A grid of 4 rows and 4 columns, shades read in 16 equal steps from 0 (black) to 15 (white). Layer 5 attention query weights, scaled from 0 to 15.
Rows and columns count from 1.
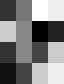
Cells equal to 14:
2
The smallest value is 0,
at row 2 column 3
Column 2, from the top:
7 8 8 4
